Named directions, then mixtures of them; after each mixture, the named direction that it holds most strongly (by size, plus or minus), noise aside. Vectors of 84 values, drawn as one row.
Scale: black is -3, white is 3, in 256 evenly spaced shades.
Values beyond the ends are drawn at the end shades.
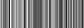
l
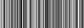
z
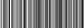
l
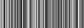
z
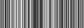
l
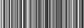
z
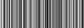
z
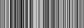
l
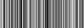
z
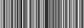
z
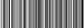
l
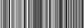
l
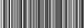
z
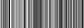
l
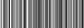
l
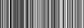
l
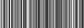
z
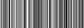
l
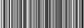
z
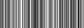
z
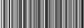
z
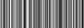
l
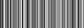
z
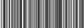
z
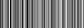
l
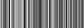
l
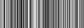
z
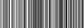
l
